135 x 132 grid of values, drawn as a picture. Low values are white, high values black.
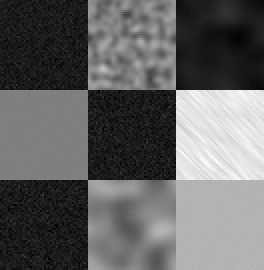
The table splits into 3 rows of 3 panels. Panel 1,1: very high, fine-grained, faint in contrast. Panel 1,2: middling, blotchy. Panel 1,3: very high, smooth, faint in contrast. Panel 2,1: middling, flat. Panel 2,2: very high, fine-grained, faint in contrast. Panel 2,3: very low, slanting down to the right, faint in contrast. Panel 3,1: very high, fine-grained, faint in contrast. Panel 3,2: middling, smooth. Panel 3,3: low, flat.
